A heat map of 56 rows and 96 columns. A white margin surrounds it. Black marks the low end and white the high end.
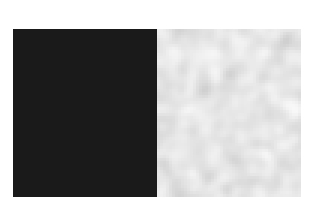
It is made of 1 by 2 panels. Panel 1,1: very low, flat. Panel 1,2: very high, blotchy, faint in contrast.
